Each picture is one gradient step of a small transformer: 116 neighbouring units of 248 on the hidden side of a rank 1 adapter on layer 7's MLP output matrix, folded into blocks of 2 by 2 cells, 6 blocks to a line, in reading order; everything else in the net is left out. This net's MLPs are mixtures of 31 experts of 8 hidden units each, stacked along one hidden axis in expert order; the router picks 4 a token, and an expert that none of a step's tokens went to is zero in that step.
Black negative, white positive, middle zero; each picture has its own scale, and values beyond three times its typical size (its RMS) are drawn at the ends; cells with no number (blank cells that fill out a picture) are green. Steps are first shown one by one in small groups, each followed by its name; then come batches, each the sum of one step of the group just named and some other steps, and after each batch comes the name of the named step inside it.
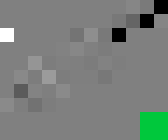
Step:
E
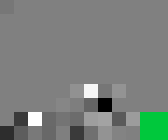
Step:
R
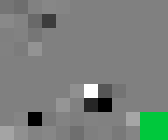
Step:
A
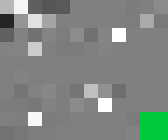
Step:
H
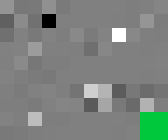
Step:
H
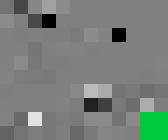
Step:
R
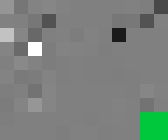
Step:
E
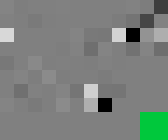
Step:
E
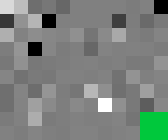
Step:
H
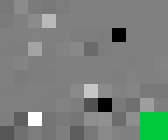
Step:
R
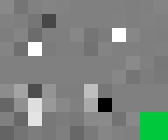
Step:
R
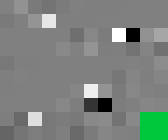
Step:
R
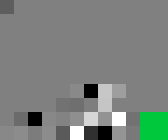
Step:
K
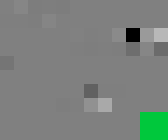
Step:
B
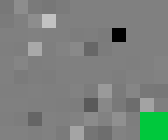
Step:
K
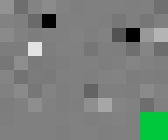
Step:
B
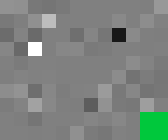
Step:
K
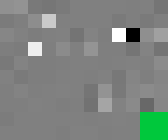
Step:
B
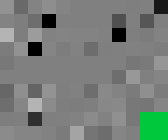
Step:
K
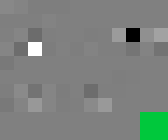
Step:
B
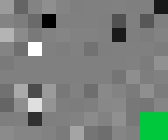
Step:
K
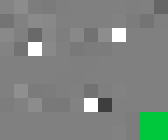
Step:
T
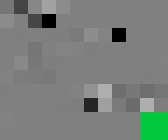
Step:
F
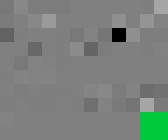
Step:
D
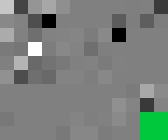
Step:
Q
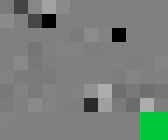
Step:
F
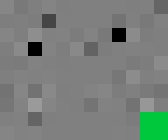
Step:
D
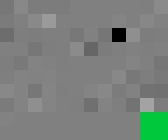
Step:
D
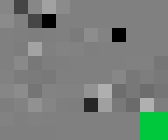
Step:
F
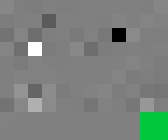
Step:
D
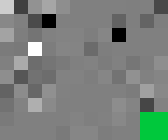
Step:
Q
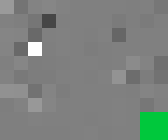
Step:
Q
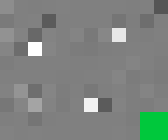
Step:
T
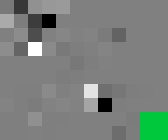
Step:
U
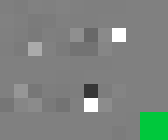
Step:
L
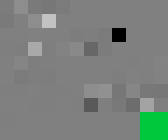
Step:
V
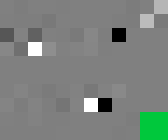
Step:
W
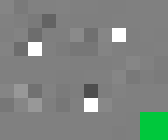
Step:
L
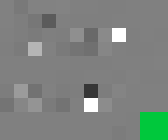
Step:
L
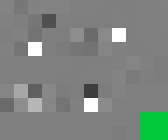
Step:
L
